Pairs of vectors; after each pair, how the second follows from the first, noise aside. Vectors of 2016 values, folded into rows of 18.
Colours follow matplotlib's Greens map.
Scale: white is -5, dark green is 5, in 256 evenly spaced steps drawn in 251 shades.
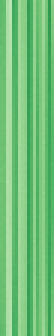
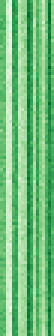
scaled up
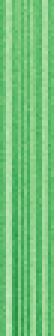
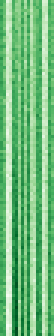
scaled up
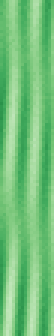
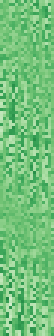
sign-scrambled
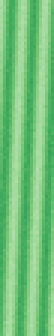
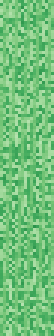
sign-scrambled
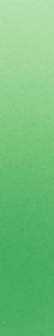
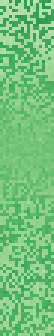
sign-scrambled
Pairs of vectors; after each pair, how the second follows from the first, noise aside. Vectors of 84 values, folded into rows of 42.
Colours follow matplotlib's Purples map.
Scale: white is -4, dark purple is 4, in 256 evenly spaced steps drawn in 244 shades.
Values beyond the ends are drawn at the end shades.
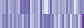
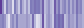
reversed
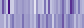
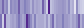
wrapped around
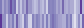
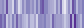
wrapped around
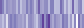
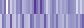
reversed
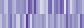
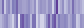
reversed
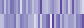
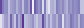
reversed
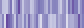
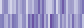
wrapped around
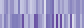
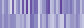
reversed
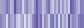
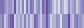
reversed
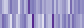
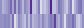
reversed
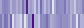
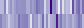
reversed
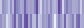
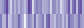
wrapped around
